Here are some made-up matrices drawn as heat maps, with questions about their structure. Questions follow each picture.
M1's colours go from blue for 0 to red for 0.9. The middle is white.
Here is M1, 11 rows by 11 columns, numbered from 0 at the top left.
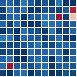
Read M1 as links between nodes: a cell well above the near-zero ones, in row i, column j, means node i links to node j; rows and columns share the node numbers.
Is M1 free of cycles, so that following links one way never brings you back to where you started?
yes
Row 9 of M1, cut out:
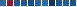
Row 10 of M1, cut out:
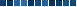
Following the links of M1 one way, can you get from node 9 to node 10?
yes
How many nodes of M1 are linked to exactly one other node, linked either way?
2
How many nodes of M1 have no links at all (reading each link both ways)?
6
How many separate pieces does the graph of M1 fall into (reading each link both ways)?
7
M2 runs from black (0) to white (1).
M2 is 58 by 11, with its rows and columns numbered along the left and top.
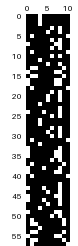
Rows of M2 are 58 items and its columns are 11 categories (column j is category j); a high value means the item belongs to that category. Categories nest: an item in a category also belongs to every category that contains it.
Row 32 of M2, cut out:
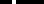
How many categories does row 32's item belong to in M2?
1
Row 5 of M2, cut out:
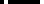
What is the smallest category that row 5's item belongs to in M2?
10
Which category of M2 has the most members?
8
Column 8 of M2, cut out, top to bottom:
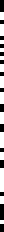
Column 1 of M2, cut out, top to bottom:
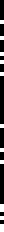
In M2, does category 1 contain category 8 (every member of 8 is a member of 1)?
no
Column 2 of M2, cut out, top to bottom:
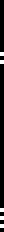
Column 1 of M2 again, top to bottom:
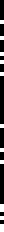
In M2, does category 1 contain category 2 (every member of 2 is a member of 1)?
yes
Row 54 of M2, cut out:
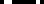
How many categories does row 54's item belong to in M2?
3
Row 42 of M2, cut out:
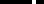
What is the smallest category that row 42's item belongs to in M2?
8
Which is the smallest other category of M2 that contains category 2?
9
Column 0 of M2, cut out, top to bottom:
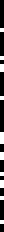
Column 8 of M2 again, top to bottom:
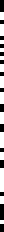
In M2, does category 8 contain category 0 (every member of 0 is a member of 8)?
yes
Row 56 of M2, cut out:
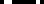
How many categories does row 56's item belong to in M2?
3
